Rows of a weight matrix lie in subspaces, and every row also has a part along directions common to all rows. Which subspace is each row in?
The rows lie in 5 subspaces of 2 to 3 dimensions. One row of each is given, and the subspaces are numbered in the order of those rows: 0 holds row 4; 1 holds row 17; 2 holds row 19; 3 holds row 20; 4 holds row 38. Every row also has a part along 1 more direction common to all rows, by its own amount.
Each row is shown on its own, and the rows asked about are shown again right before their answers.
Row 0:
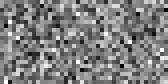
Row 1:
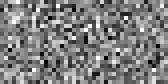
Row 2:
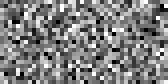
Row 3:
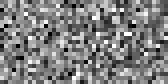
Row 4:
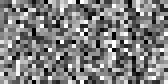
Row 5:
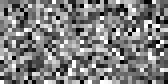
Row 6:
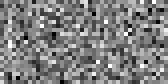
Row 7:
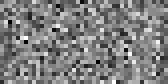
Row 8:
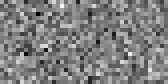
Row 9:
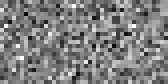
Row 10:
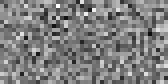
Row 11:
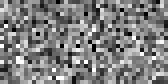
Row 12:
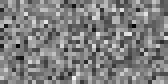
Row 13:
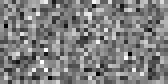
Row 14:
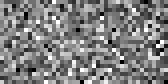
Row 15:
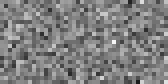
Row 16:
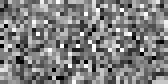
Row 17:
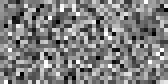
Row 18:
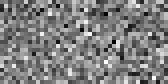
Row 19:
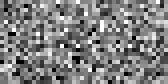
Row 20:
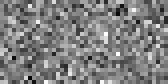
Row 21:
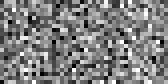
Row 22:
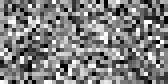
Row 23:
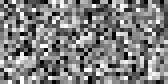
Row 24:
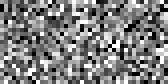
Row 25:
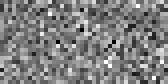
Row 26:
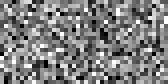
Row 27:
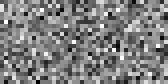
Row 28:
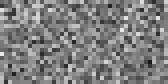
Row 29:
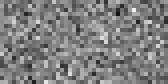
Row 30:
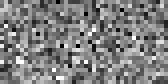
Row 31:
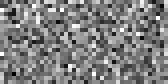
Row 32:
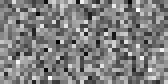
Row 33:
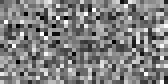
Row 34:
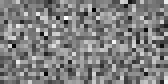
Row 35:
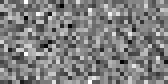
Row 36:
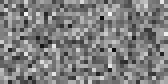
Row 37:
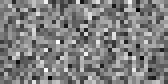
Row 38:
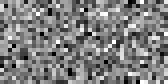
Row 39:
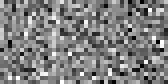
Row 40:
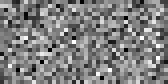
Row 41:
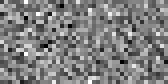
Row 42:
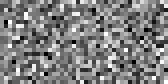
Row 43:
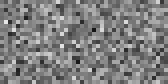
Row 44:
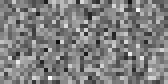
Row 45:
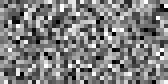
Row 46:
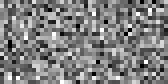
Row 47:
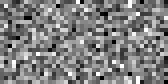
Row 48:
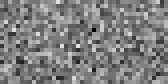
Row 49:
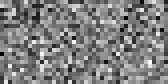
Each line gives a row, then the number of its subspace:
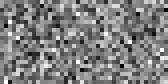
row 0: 1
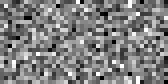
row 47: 4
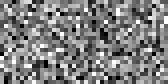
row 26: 3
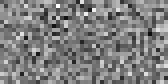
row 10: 4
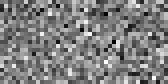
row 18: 4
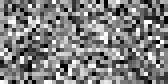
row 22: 3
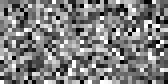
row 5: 3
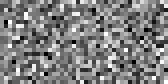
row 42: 4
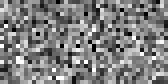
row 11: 2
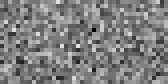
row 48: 2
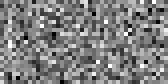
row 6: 3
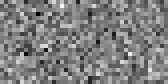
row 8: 0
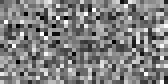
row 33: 4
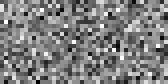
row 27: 4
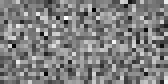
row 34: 4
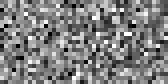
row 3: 2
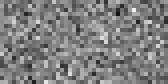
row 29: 3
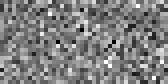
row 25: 4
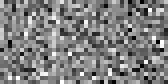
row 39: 3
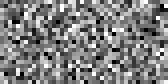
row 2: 1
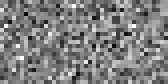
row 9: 2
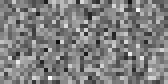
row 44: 0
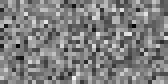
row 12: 2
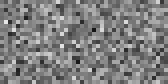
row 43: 2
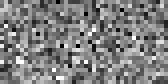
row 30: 2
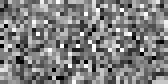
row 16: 2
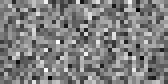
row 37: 0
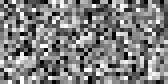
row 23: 0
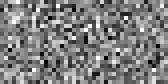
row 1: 1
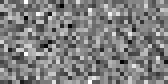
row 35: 0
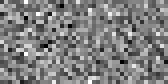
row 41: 0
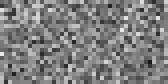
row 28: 1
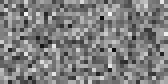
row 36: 0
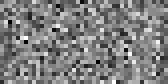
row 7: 3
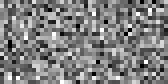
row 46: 3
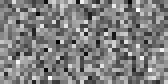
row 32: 0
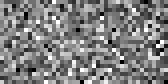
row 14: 3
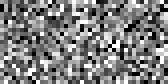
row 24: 4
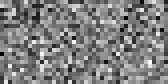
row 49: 1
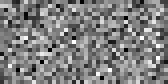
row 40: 1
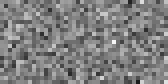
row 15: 4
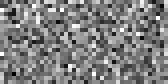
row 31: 1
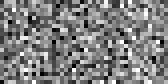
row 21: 3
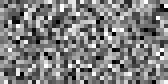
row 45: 1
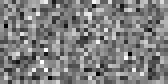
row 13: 0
